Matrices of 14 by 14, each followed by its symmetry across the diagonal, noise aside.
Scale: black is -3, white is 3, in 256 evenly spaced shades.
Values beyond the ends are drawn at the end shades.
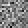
neither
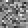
neither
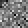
symmetric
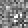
symmetric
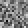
neither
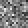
neither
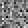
neither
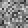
symmetric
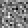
antisymmetric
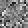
antisymmetric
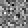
antisymmetric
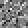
antisymmetric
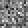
symmetric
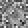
symmetric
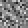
antisymmetric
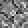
symmetric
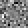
antisymmetric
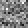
neither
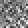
symmetric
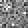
symmetric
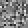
antisymmetric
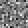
neither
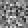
antisymmetric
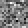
neither
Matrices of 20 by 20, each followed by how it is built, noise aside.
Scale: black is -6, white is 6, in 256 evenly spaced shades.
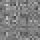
low rank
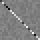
diagonal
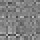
low rank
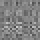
low rank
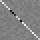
diagonal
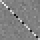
diagonal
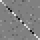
diagonal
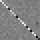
diagonal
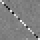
diagonal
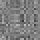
low rank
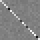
diagonal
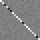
diagonal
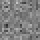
low rank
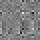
low rank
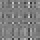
low rank
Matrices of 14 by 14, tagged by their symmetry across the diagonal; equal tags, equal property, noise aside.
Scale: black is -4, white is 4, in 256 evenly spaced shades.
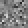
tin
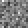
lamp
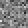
lamp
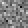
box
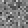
lamp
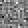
tin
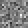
lamp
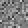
box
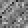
box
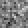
tin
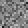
box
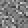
box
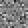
lamp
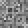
box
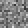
lamp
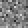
tin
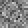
box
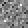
box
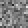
lamp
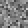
tin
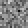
lamp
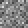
box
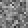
lamp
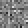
tin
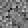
box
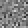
tin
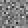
tin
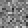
tin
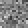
lamp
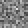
tin
